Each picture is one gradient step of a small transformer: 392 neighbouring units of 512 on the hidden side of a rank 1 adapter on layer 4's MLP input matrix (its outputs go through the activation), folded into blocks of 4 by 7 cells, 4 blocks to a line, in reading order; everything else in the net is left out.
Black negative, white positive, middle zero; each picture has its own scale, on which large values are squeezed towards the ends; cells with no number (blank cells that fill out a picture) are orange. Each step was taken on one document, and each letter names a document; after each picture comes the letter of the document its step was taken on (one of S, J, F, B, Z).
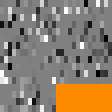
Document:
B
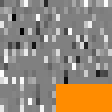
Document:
B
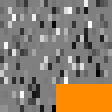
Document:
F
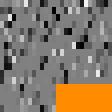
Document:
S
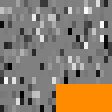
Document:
F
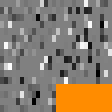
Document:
F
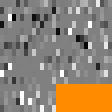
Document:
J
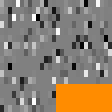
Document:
B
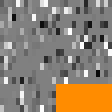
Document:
B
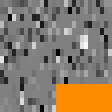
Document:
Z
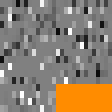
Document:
J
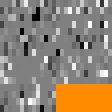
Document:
J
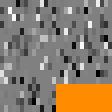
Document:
F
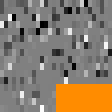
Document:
S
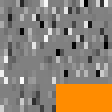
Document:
B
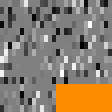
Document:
J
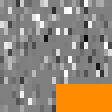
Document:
S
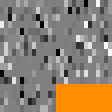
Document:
Z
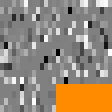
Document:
Z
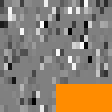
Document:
S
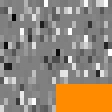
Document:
Z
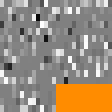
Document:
B
